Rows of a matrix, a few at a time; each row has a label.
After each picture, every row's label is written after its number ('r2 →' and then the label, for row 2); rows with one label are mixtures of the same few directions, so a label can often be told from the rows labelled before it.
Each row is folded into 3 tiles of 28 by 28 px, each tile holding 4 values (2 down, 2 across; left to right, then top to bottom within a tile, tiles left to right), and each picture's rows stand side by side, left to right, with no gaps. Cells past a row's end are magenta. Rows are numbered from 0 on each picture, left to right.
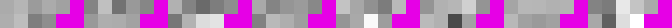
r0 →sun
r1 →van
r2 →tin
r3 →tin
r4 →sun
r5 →sun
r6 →tin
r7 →sun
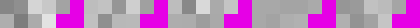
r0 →sun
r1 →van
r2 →van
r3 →tin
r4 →sun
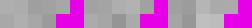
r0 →sun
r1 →sun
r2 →sun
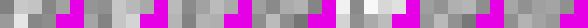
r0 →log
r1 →sun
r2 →log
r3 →tin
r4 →van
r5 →tin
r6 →tin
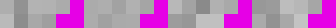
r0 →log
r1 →van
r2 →log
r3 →sun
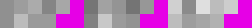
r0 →van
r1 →van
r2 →van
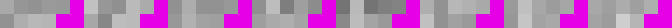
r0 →tin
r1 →log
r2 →van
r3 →van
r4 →van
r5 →log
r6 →log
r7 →sun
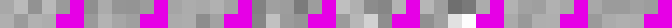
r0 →van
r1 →van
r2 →sun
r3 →van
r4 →sun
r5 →tin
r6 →log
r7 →tin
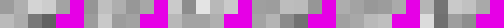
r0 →tin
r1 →log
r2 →van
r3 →tin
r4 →tin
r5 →log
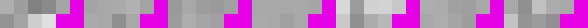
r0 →tin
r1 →sun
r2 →van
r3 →sun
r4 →van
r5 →sun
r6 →log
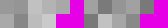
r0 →sun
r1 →tin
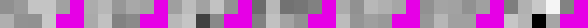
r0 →sun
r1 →sun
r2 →sun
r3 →van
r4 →log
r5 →van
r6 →sun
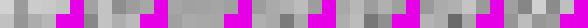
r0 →van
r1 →log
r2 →tin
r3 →sun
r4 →sun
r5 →sun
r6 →van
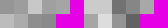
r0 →log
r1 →sun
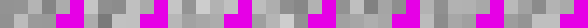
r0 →van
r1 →log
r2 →van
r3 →sun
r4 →van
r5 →log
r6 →log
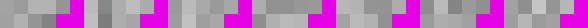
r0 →tin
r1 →log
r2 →log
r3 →tin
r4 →sun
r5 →van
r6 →van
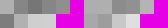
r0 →tin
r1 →tin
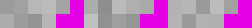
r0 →sun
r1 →log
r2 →van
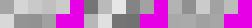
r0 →tin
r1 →log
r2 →van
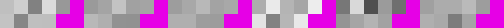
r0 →van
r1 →log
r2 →log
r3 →tin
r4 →van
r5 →sun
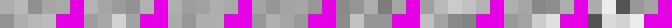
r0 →log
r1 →sun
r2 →log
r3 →tin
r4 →van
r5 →tin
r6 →tin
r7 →log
